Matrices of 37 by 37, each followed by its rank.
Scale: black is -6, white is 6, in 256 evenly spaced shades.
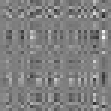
two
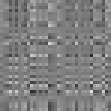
two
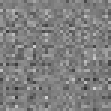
five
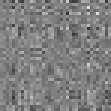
five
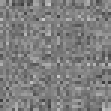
five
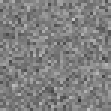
full rank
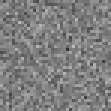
full rank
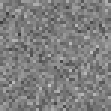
full rank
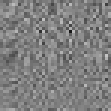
five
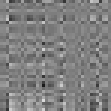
two
